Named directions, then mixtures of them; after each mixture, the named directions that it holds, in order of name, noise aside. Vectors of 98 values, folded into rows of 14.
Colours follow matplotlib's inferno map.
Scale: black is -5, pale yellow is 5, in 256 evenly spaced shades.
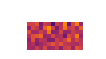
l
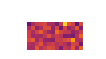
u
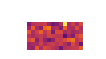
l, u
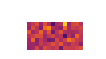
l, u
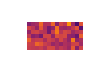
l, u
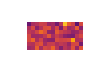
u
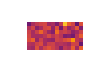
u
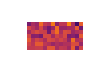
l, u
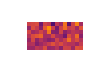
l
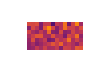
l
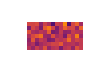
l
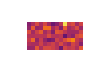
l, u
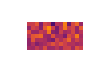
l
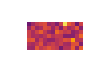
u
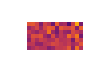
l, u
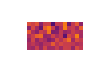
l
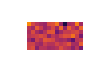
u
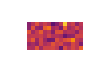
l, u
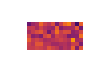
l, u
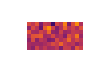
l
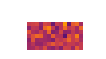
l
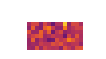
l, u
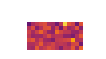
u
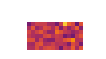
u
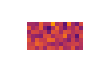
l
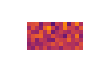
l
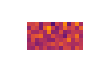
l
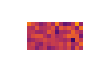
l, u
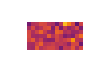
u
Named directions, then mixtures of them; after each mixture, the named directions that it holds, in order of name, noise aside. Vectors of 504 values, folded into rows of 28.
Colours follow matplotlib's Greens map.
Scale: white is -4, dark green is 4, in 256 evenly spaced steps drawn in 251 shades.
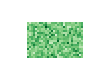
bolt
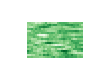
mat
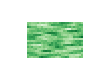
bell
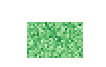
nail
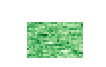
bolt, mat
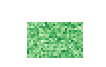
mat, nail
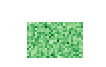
bolt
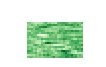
mat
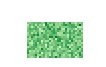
nail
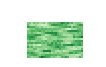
bell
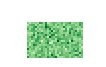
bolt, nail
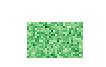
bolt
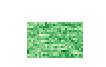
mat, nail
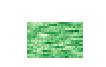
bell, mat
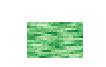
bell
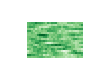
mat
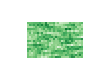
bell, nail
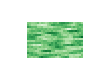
bell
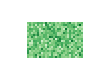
nail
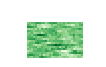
bell, mat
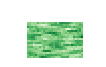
bell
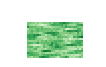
bell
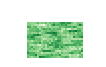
bell, nail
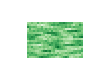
bell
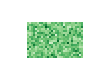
bolt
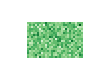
nail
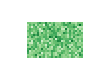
nail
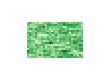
bolt, mat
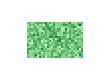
nail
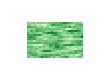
bell
